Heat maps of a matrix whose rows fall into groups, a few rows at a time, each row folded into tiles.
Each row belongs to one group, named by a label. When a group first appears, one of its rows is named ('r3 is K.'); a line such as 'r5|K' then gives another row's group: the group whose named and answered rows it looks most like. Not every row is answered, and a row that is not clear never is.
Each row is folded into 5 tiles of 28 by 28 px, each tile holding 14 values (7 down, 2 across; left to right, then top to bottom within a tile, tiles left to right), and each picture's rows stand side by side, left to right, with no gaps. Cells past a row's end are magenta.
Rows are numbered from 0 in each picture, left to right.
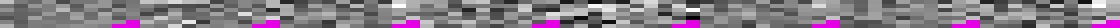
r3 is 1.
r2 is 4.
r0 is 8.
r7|4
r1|1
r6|4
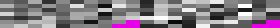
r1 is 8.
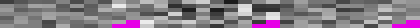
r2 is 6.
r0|4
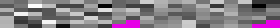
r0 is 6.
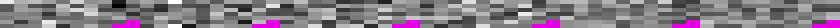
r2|6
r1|1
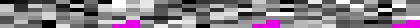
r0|4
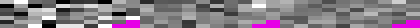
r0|6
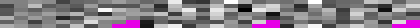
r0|6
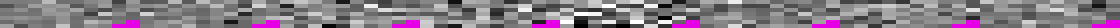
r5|1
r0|8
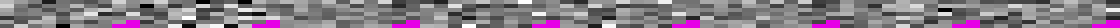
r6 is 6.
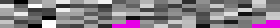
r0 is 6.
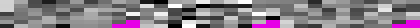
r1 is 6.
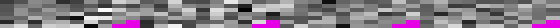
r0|6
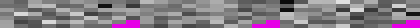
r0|6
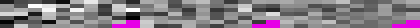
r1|1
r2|1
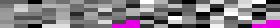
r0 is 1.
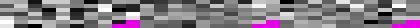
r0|1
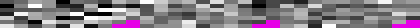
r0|6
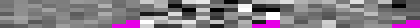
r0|8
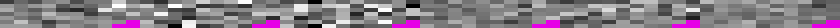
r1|6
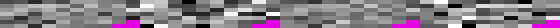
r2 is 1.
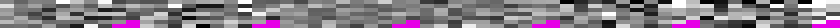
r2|6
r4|4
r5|4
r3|6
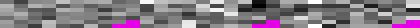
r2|1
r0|6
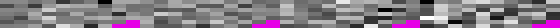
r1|6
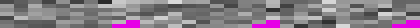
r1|1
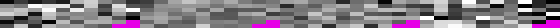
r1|8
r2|6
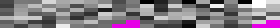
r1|4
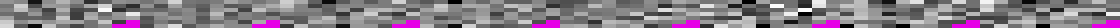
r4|6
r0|1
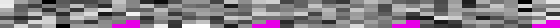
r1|6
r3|4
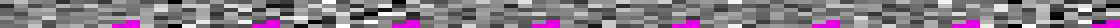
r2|8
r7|1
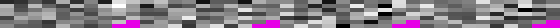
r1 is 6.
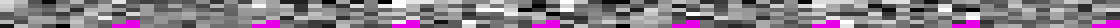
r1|4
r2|4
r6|1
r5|4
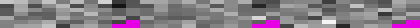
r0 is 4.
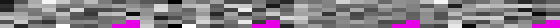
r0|8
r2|8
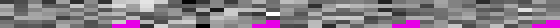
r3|6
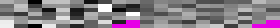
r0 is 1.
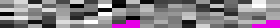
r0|8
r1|4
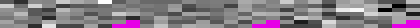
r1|6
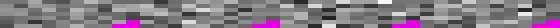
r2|6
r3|8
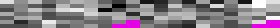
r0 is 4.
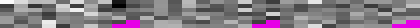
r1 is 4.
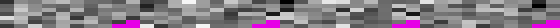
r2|8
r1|8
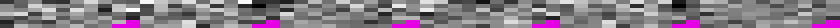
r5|8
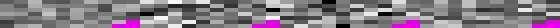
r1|1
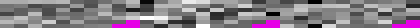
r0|1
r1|8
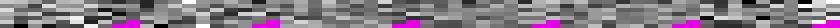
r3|4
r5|4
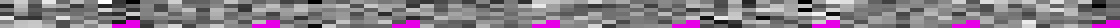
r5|4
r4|1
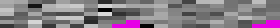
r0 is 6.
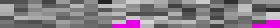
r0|4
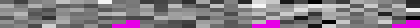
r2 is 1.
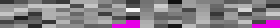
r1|1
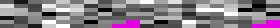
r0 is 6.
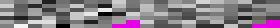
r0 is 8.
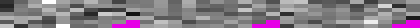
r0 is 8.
